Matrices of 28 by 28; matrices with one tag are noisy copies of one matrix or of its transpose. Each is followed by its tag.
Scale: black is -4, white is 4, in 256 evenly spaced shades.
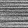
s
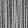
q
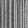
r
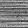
s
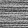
q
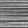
s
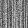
q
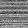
r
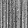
s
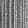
r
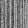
r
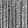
s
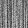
q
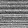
r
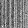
r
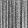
s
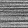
s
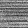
s
